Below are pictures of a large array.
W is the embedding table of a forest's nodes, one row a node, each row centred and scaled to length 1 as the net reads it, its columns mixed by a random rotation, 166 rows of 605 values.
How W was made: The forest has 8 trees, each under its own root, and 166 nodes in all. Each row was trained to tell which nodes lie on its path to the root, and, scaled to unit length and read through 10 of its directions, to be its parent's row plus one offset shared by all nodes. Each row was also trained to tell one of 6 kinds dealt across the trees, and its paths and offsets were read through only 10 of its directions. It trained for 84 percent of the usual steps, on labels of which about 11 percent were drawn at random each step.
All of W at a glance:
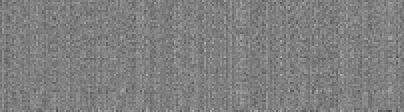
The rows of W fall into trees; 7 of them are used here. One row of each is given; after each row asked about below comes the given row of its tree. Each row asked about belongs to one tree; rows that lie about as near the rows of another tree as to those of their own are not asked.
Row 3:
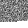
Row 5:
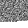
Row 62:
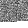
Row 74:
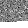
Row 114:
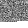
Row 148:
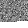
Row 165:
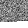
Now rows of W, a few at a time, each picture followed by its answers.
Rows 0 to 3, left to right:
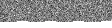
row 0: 74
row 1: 148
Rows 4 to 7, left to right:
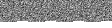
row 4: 5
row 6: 148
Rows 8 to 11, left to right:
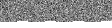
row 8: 114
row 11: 74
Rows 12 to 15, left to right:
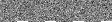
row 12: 3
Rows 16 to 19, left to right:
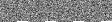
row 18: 148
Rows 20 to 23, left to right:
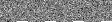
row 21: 3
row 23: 5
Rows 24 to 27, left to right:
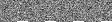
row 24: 3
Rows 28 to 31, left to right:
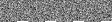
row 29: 114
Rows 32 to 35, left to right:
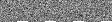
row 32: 165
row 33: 148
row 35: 148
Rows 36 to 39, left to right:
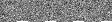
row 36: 74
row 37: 74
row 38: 5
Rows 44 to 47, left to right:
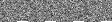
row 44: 148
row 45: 148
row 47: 74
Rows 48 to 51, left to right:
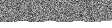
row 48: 165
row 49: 74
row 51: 114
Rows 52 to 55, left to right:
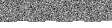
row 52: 165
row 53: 114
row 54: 74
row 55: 114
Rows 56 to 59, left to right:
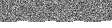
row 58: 3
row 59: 74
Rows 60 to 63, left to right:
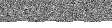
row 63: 3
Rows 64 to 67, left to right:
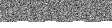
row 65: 114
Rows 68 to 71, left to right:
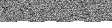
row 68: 114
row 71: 148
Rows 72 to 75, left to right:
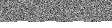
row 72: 114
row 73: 5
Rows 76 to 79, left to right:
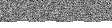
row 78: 148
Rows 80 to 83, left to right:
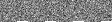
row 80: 148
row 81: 148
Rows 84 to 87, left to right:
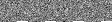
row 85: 165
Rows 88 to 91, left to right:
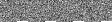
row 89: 114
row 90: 148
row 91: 114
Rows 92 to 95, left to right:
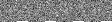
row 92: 3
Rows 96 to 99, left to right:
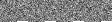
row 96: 165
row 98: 3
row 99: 114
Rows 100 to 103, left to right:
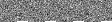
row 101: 114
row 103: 74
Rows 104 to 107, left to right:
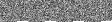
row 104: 5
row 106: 148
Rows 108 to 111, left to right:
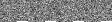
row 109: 114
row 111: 3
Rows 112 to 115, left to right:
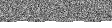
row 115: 148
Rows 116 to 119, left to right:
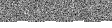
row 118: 74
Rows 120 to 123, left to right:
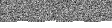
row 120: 165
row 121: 74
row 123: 74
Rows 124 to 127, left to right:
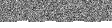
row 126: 165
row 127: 148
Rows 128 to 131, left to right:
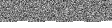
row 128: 114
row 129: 114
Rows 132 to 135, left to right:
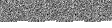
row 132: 165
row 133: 74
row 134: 74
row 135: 74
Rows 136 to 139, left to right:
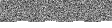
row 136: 74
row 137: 74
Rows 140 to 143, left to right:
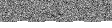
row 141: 148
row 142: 74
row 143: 5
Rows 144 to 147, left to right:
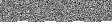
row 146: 5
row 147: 114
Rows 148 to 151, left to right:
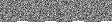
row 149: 148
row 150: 74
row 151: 148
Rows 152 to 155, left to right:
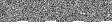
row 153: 114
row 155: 5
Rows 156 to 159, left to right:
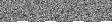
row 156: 148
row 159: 148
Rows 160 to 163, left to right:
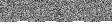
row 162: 74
